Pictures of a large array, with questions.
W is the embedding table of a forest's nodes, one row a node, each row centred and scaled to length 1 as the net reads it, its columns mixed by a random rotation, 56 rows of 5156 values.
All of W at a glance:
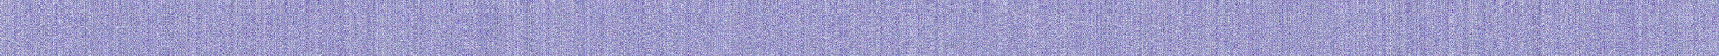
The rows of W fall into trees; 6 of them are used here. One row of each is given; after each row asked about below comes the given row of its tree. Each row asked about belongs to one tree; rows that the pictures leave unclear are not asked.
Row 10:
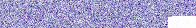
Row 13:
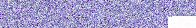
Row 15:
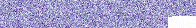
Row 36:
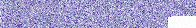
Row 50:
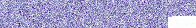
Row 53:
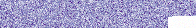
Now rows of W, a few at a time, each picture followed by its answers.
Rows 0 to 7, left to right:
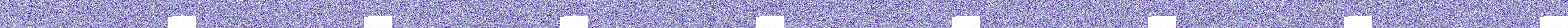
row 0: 10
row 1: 50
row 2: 10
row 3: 10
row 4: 10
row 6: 53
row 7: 13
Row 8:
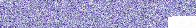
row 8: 53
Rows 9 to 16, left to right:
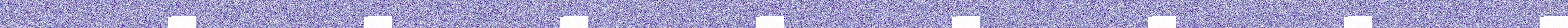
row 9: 10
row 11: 10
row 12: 10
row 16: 13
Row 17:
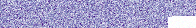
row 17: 13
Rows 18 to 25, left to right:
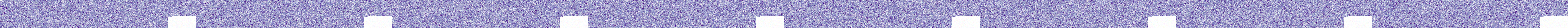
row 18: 53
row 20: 36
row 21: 13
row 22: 13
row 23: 53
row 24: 13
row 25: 15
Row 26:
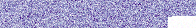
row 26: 10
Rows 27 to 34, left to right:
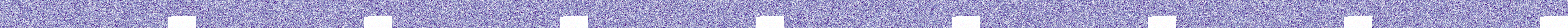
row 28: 53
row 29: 15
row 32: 50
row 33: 53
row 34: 53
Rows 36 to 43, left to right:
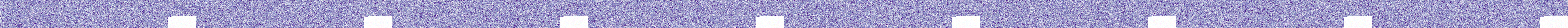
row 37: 53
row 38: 10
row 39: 13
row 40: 50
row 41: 15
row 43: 53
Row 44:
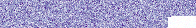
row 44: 10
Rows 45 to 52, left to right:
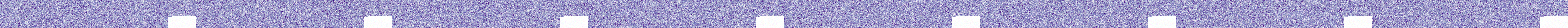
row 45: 50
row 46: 36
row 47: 10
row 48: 53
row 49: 13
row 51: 13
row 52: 53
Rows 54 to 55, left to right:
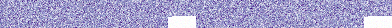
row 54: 13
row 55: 13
